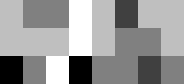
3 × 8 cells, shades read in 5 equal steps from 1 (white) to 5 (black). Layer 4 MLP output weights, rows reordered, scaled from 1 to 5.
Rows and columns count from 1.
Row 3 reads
5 3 1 5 3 3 4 3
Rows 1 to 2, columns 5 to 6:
2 4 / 2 3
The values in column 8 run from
2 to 3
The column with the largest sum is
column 6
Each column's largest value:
5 3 3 5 3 4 4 3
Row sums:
19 17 27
